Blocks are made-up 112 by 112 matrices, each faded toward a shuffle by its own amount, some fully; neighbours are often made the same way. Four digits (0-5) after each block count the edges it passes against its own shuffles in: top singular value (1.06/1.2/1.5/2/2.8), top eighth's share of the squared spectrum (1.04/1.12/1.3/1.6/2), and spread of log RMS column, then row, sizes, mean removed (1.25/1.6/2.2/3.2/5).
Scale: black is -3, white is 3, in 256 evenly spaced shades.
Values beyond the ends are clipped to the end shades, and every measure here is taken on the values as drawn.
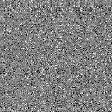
4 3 2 2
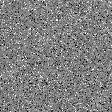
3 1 0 0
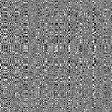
5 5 4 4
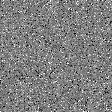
2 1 0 0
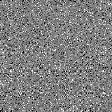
4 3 2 2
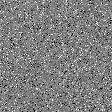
0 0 0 0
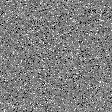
1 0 0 0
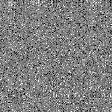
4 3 1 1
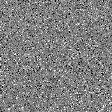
3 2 1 1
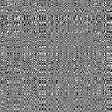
5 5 4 4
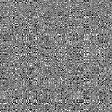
5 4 3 3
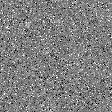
2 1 0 0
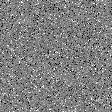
0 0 0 0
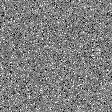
0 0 0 0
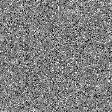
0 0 2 0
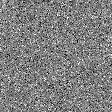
0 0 0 0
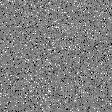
3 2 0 0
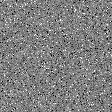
0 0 0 0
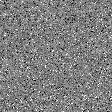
0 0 0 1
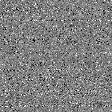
1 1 0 3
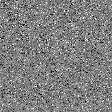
0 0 0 1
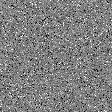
0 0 0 0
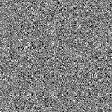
4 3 2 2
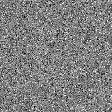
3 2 0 0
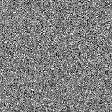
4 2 1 1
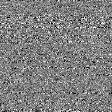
1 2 0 4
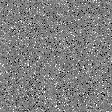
3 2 1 0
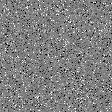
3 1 0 0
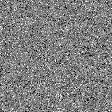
3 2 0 1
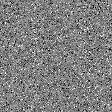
0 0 1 0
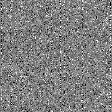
1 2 3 0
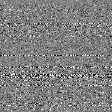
2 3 0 4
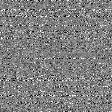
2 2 0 4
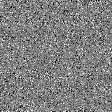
0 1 0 2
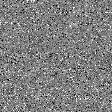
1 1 0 2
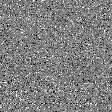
0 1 0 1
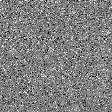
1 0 0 2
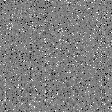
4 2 1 0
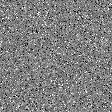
2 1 0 0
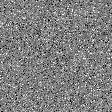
1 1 0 0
